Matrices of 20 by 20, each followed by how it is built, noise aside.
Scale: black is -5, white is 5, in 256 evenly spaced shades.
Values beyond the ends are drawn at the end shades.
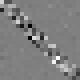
banded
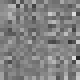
low rank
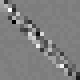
banded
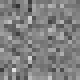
low rank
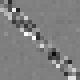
banded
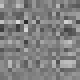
low rank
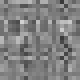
low rank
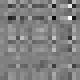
low rank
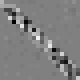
banded
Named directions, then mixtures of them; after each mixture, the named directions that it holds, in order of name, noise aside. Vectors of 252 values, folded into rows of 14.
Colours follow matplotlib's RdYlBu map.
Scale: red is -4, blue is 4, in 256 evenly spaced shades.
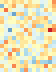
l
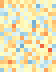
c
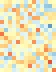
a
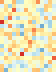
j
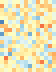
a, l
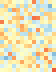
a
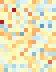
a, j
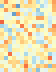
a, l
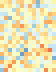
a, c, j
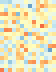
a, c, l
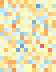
c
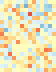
a
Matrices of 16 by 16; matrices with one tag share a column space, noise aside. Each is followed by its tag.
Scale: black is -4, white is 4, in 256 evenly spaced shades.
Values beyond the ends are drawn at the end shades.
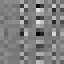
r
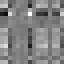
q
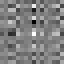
r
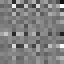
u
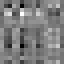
q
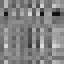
q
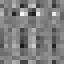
q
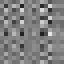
r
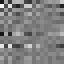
u
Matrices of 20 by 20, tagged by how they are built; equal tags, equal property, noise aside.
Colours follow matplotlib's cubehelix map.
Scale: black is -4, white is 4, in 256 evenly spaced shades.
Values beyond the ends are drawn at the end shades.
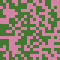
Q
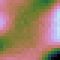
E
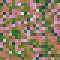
Q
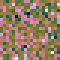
Q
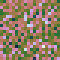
Q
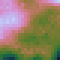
E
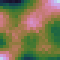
E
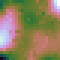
E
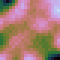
E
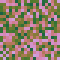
Q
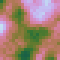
E
